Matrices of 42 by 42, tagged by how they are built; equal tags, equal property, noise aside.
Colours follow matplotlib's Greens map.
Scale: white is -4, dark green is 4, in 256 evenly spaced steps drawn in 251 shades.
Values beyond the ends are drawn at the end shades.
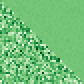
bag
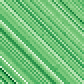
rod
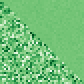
bag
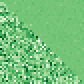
bag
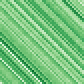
rod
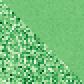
bag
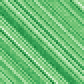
rod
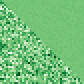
bag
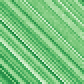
rod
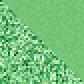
bag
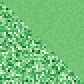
bag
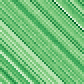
rod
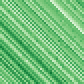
rod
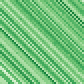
rod
